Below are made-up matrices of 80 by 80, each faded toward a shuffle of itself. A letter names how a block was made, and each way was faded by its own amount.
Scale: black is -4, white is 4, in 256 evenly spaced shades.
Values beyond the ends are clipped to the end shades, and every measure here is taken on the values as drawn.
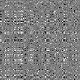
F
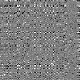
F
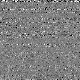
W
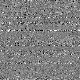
W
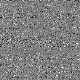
W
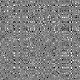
F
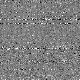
W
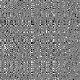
F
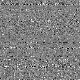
W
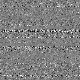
W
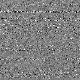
W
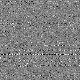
W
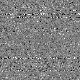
W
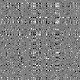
F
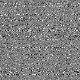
W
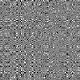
F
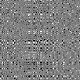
F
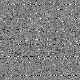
W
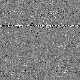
W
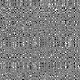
F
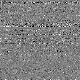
W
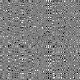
F
